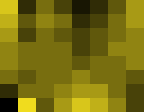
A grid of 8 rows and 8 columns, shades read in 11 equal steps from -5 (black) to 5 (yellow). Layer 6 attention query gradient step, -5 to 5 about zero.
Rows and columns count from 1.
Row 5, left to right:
1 0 0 0 -1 0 0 1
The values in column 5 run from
-4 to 4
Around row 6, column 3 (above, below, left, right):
0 0 -1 0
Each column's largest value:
4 5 1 2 4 3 1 2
